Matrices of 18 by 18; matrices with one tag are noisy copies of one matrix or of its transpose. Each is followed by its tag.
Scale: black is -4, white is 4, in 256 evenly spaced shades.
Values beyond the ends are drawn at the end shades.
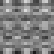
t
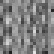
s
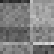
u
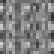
t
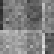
u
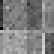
u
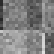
u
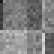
u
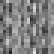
s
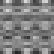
t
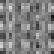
t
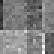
u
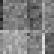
u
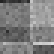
u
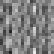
s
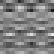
s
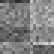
u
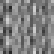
s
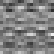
s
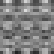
t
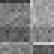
u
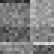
u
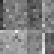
u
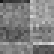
u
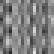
s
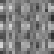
t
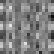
t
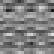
s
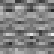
s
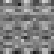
t
